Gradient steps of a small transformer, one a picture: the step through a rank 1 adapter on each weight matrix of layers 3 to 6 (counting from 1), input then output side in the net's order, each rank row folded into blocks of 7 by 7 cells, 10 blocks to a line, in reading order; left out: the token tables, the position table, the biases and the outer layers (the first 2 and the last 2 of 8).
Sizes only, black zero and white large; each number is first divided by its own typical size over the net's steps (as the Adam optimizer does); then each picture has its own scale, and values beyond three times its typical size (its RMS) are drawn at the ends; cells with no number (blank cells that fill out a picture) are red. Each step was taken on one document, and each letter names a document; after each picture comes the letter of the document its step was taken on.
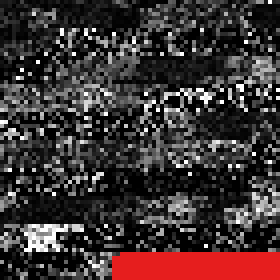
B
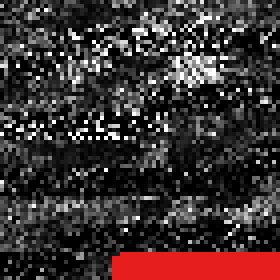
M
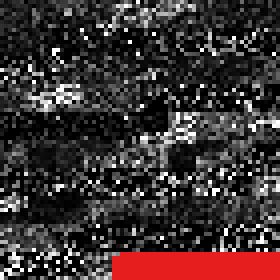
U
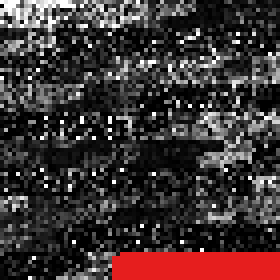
U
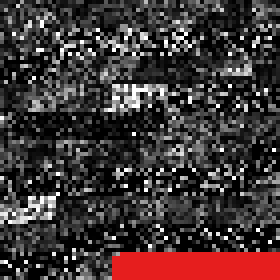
B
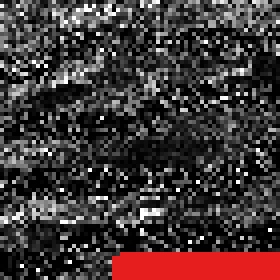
M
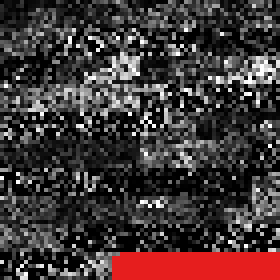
B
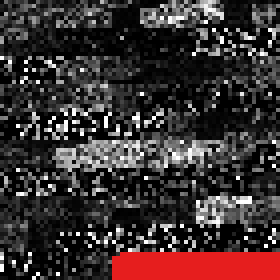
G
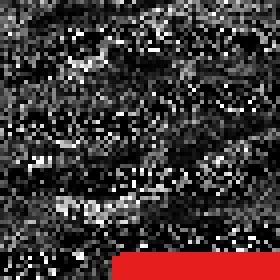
M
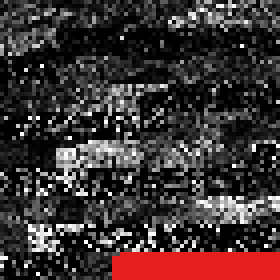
G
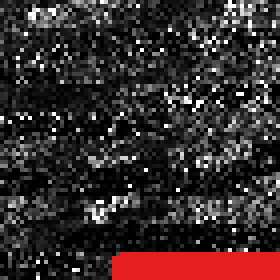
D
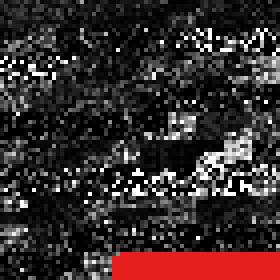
U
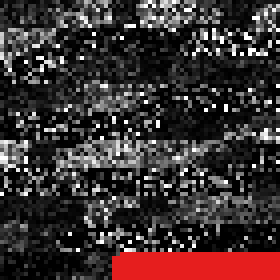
G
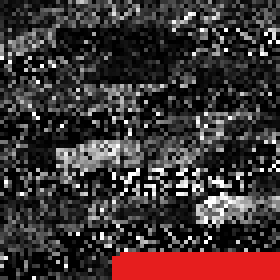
G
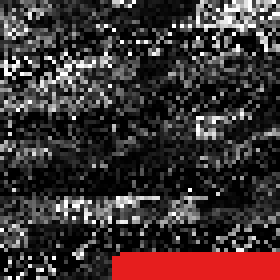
M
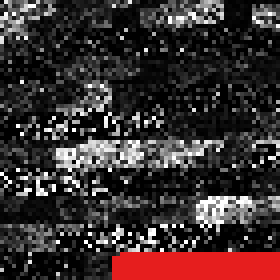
G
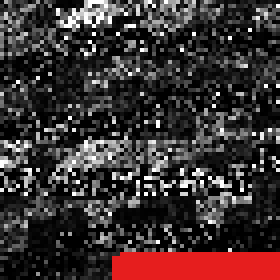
G
